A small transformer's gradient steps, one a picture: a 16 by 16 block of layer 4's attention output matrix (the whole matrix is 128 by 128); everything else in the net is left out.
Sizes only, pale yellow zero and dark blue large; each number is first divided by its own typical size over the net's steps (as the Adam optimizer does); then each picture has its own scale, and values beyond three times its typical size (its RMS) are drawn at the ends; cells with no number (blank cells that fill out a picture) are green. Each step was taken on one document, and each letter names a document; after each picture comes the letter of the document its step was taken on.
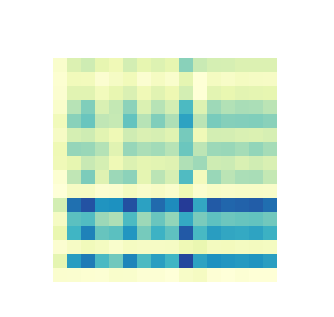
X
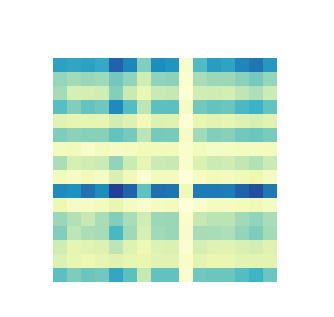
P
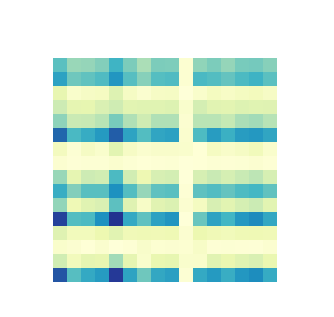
P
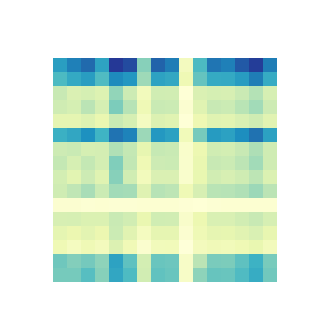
P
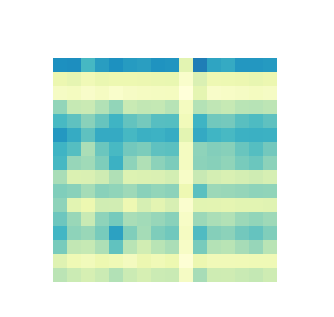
P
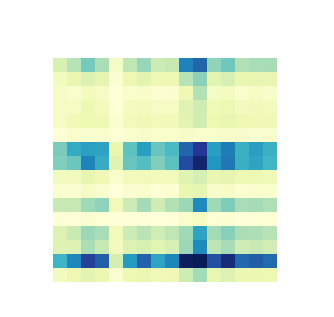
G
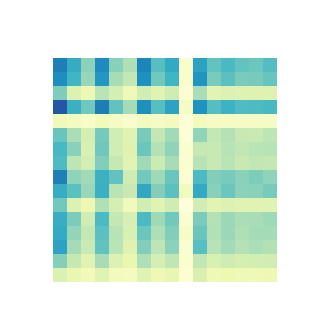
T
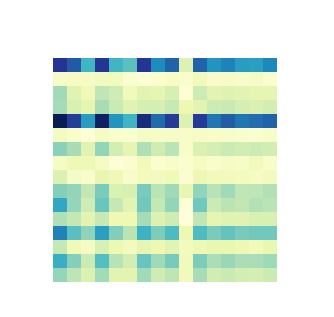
T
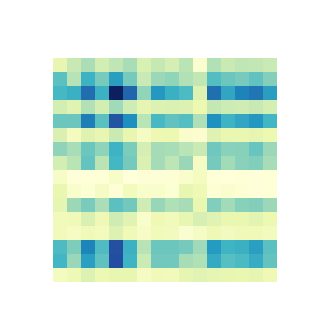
X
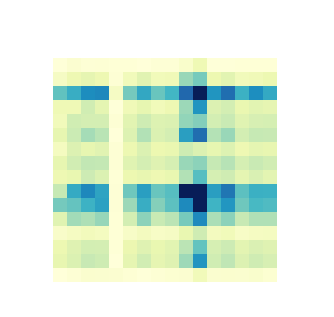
G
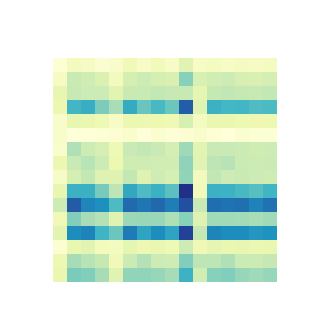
X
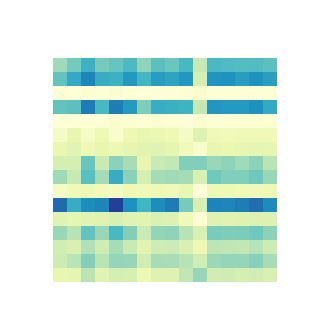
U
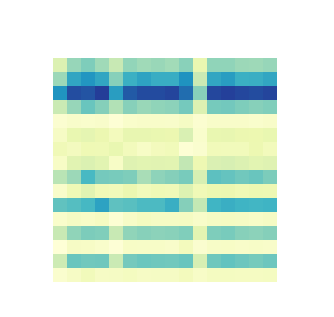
U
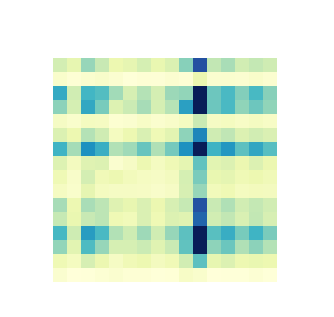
G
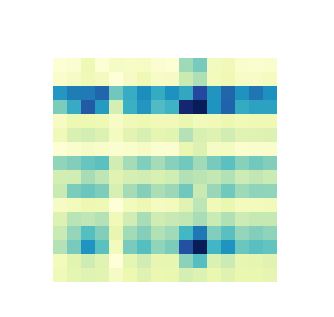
G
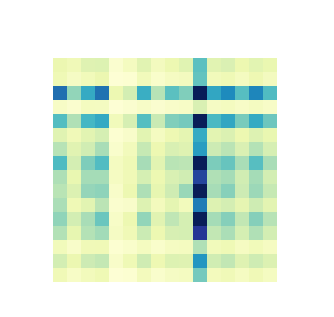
G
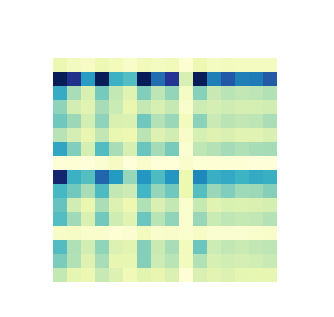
T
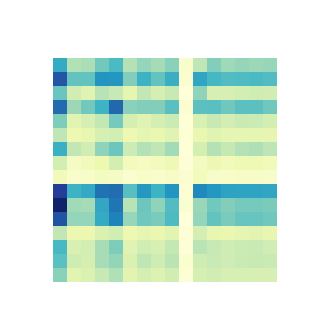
P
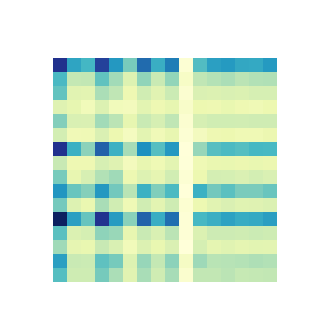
T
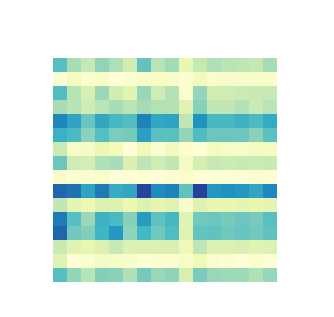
P
